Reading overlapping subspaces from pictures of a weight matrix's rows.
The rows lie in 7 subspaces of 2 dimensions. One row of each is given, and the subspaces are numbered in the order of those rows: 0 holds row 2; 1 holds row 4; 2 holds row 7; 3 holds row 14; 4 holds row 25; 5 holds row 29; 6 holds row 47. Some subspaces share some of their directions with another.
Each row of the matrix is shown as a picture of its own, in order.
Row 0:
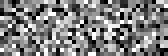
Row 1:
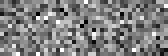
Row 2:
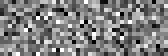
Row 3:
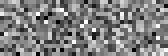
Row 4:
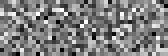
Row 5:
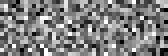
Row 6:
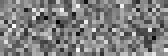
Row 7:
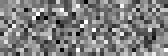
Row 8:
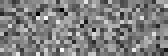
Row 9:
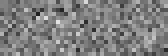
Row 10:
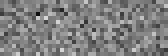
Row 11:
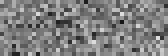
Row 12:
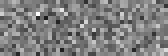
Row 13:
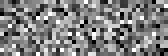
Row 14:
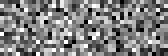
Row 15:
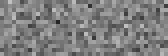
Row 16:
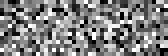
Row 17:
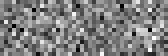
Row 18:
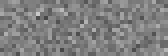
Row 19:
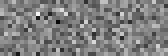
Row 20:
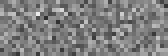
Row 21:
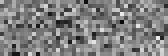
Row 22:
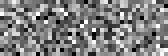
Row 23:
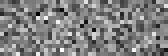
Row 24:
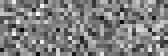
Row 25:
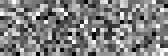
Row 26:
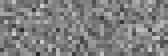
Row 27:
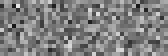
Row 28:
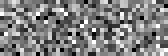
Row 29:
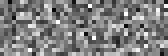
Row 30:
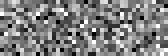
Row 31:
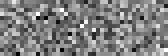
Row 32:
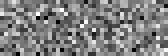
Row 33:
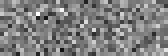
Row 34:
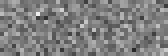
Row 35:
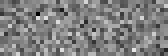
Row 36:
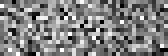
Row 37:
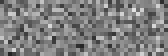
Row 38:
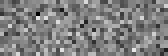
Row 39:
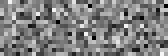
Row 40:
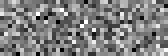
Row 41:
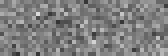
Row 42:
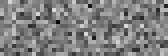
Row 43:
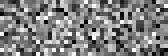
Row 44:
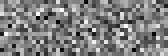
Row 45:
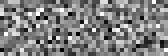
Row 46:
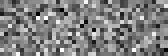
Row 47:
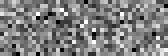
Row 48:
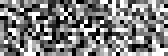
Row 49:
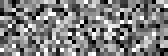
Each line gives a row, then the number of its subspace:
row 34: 0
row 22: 4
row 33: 5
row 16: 5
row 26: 2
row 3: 3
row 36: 4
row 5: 0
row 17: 2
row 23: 3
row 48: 4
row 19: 0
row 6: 2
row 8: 5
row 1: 6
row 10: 1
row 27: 3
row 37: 1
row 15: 5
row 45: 6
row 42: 5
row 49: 3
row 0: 3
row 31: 4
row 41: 6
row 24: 2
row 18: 6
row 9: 2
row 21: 6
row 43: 3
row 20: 1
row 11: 6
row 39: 5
